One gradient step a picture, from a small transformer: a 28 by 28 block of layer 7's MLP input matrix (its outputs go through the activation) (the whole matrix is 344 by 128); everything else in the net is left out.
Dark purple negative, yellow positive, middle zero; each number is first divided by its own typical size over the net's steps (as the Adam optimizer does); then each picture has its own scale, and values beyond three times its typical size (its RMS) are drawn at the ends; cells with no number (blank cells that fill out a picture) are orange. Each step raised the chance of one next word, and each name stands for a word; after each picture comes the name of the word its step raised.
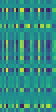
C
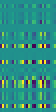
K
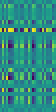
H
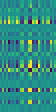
H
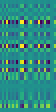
K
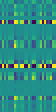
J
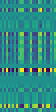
C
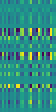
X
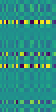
J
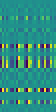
H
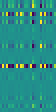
J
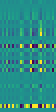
K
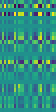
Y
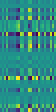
C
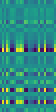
H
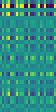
Y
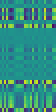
C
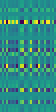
H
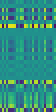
C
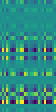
X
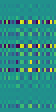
K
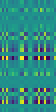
X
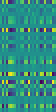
Y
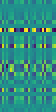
H
